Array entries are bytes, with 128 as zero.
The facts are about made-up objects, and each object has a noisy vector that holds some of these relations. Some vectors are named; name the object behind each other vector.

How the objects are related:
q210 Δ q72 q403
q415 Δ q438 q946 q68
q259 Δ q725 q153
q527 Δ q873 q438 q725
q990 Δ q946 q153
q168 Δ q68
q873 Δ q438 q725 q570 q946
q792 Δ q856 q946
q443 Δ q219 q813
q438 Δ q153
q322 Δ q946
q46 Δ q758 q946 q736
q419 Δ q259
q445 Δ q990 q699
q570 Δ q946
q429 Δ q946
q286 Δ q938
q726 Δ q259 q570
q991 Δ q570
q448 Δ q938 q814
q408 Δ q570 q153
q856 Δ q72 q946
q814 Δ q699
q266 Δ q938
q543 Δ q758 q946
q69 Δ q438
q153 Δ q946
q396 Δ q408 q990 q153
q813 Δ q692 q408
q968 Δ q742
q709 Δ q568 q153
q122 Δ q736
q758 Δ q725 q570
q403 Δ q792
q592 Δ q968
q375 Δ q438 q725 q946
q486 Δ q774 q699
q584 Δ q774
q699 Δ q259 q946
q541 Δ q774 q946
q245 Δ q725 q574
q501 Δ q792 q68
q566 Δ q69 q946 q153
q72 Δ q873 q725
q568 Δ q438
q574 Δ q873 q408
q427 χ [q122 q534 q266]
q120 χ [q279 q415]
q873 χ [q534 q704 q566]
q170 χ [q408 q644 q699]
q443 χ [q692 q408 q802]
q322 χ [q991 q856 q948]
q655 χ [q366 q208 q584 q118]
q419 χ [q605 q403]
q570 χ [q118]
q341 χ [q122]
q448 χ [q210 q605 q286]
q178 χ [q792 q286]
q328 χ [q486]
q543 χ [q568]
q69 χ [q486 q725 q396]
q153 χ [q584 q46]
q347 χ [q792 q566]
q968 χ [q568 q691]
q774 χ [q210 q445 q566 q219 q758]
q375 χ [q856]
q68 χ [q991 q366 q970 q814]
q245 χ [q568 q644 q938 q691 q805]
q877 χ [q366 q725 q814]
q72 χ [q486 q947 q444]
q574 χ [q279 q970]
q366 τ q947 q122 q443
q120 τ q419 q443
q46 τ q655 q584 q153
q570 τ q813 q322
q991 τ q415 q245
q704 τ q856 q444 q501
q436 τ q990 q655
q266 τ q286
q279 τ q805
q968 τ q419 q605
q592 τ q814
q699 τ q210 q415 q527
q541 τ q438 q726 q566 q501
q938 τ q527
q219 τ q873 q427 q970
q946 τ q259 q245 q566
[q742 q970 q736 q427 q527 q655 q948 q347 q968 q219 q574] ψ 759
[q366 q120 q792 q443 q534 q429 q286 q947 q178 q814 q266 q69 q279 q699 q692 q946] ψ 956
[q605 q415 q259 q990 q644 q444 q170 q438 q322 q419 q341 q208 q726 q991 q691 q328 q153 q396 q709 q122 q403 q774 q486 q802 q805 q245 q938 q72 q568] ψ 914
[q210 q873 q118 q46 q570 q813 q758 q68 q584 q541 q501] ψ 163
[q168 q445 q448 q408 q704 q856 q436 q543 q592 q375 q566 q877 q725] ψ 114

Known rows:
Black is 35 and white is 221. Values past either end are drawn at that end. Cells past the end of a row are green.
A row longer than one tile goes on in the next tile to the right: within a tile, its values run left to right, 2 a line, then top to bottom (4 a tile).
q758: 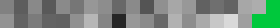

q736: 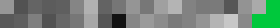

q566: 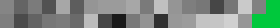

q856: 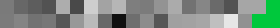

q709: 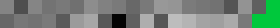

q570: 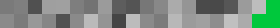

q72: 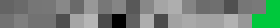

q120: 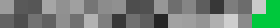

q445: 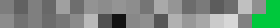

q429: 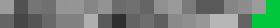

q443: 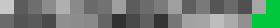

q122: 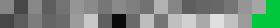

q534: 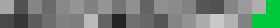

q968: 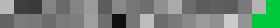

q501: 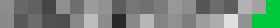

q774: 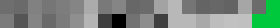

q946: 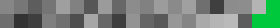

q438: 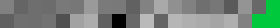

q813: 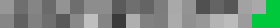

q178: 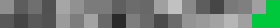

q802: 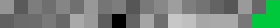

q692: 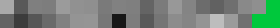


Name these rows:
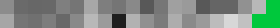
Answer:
q68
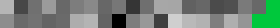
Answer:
q419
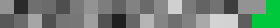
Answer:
q527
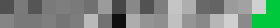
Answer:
q46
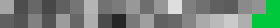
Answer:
q347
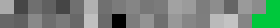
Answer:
q970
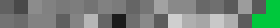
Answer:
q415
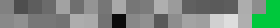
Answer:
q543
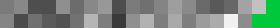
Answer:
q541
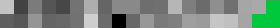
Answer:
q427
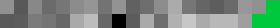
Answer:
q341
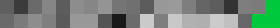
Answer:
q938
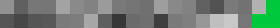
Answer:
q947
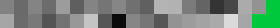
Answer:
q448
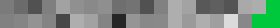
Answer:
q118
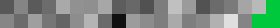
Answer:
q584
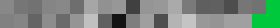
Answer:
q322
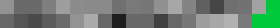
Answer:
q69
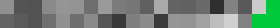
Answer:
q366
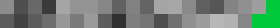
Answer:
q792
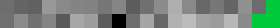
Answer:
q153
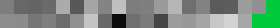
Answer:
q375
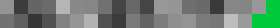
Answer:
q286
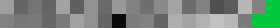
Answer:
q408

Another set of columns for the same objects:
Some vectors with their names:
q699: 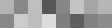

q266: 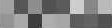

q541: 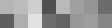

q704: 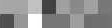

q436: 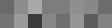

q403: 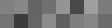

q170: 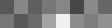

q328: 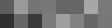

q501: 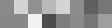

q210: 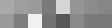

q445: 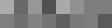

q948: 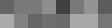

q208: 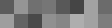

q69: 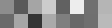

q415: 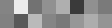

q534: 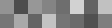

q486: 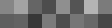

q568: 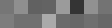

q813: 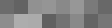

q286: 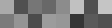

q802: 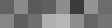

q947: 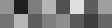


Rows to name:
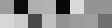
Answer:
q366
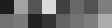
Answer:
q655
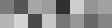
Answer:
q279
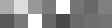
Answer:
q566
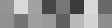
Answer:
q991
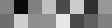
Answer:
q443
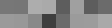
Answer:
q68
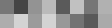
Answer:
q692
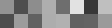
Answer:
q178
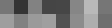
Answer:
q219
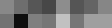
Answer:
q774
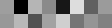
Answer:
q120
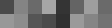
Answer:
q970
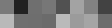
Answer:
q968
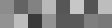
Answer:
q814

